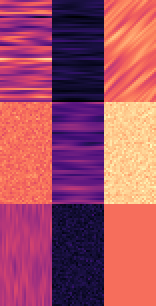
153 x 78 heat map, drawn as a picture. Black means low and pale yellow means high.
The table splits into 3 rows of 3 panels. Panel 1,1: middling, streaked across, strong in contrast. Panel 1,2: very low, streaked across, faint in contrast. Panel 1,3: high, slanting up to the right. Panel 2,1: high, fine-grained, faint in contrast. Panel 2,2: low, streaked across. Panel 2,3: very high, fine-grained, faint in contrast. Panel 3,1: middling, streaked downward, faint in contrast. Panel 3,2: very low, fine-grained, faint in contrast. Panel 3,3: high, flat.
